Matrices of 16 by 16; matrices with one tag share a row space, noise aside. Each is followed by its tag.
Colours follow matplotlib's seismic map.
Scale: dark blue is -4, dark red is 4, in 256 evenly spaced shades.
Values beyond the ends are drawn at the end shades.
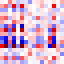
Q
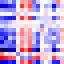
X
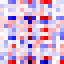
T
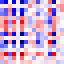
Q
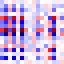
Q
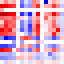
X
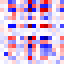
T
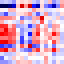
X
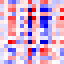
T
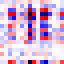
T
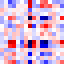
T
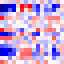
X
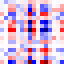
T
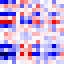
X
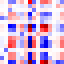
T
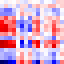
X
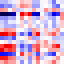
X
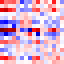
X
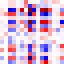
T
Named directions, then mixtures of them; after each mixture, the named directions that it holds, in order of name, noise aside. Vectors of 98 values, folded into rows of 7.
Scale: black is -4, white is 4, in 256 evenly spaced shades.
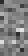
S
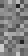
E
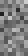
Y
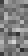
S, Y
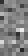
S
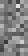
E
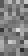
E, S, Y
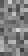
E, S, Y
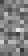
S, Y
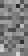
E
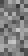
E, S, Y
